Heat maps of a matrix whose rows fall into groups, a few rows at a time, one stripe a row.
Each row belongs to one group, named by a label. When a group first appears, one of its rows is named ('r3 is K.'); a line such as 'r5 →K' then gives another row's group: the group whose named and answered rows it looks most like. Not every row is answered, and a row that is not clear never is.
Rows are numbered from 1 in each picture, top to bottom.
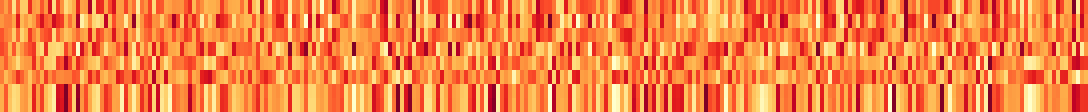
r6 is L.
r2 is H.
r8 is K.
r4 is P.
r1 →H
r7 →K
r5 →K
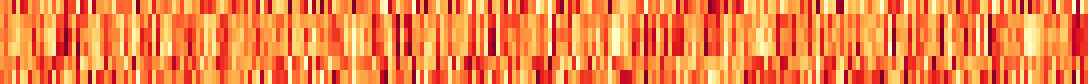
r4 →K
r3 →K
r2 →K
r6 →H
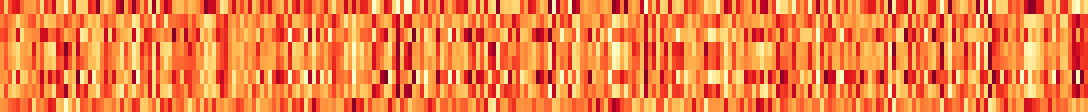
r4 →K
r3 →H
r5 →K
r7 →K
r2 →K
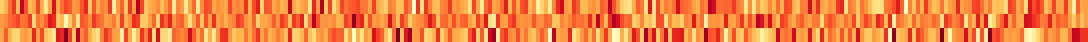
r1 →P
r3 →K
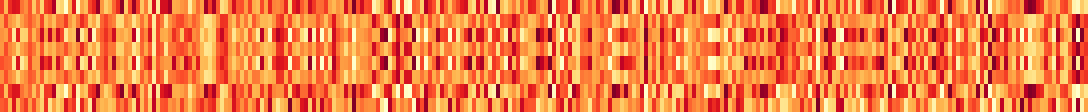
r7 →L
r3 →H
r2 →K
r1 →L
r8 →P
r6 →K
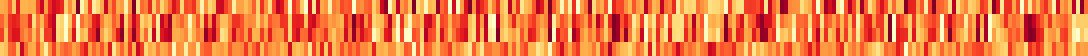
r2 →L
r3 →L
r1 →H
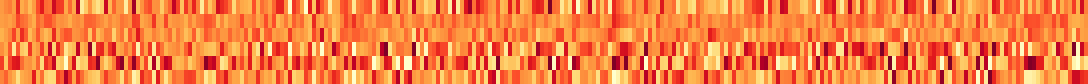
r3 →P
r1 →H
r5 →L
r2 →L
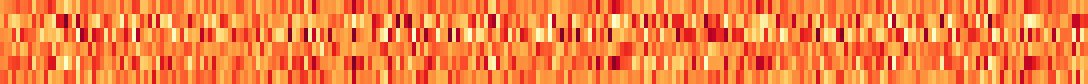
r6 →P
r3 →P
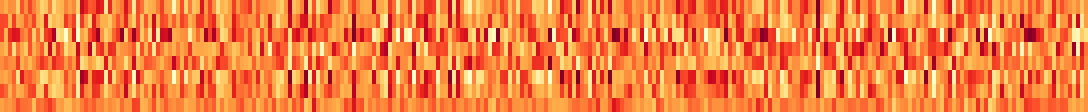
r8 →L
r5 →H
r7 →P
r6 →P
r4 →H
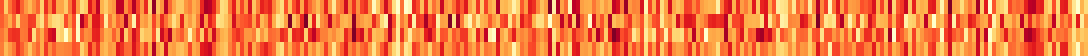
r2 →P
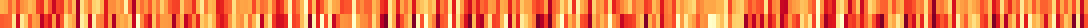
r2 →H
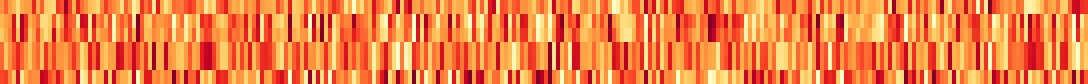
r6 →H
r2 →P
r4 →L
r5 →L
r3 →P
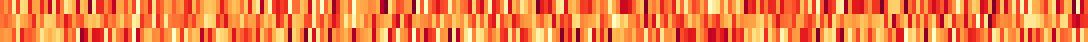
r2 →K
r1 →H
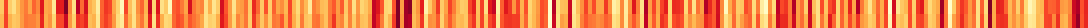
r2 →K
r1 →K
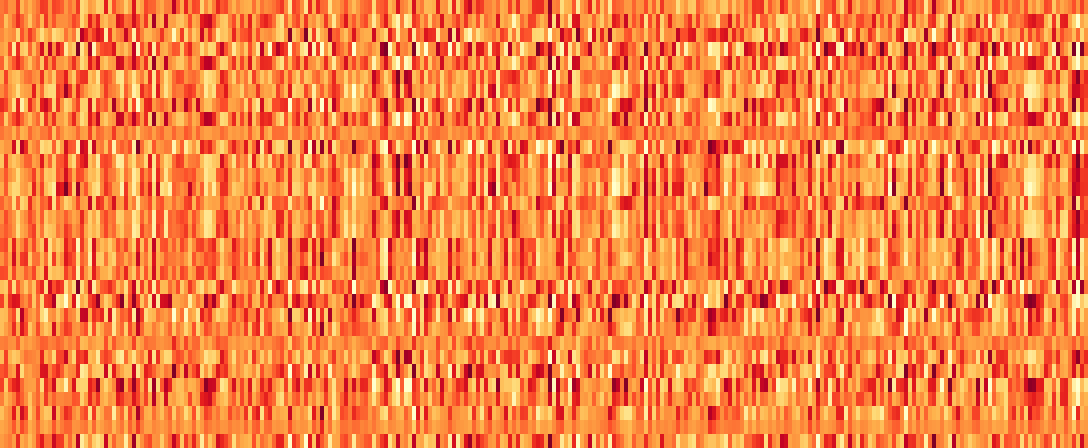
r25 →H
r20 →P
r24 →P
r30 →P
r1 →H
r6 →K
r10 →H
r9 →L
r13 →K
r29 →L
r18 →P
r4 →H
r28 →L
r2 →L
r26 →K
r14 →K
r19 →P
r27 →H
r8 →H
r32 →H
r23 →P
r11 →P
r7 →K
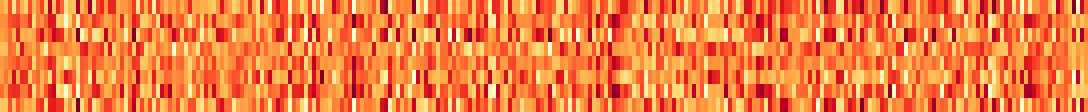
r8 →H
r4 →P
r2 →L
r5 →L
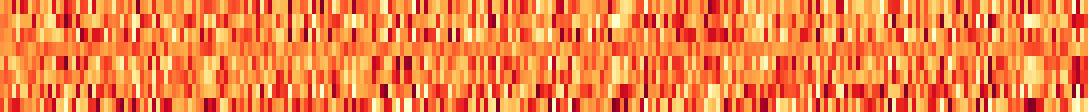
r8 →L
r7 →H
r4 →L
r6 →K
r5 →K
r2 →K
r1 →P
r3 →P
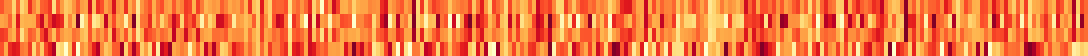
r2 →H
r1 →H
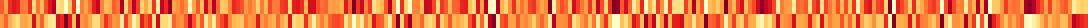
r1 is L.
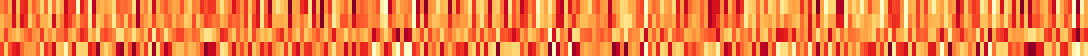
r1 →P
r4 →L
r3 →K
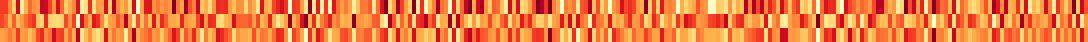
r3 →H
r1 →H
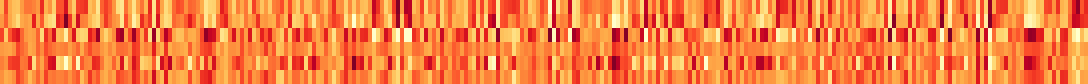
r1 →K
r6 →L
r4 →L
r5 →L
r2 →K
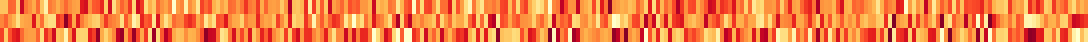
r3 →L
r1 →P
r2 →K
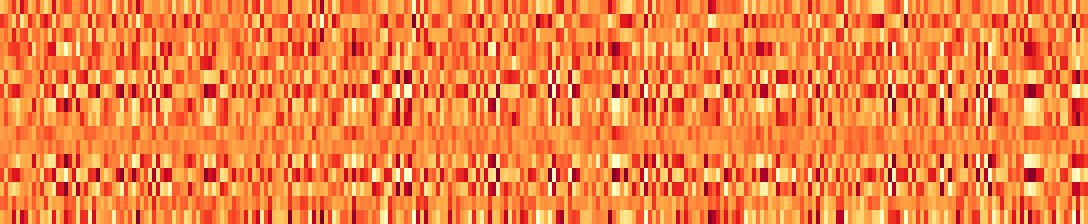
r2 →H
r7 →L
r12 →K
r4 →L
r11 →H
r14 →K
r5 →L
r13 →L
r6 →K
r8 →K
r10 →L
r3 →P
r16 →P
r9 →K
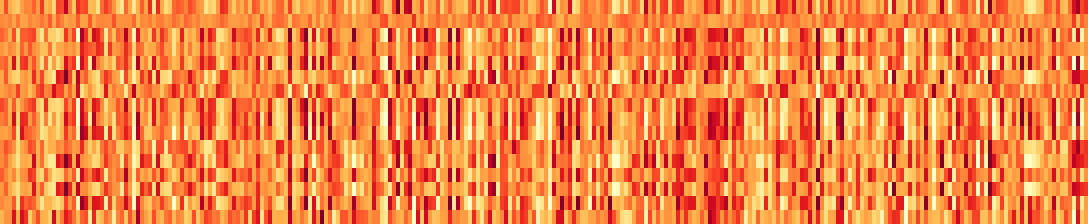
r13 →P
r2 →H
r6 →K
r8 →P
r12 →K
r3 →P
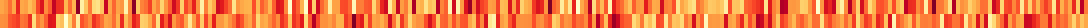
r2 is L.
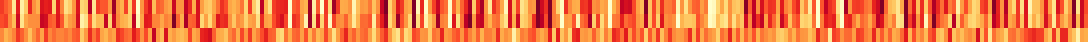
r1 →H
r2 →H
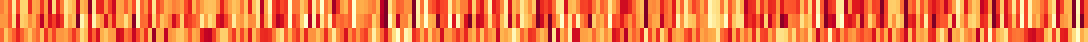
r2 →H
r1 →H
